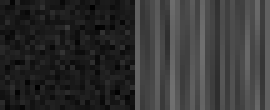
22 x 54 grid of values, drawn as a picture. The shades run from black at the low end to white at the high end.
It is made of 1 by 2 panels. Panel 1,1: very low, fine-grained, faint in contrast. Panel 1,2: low, streaked downward.
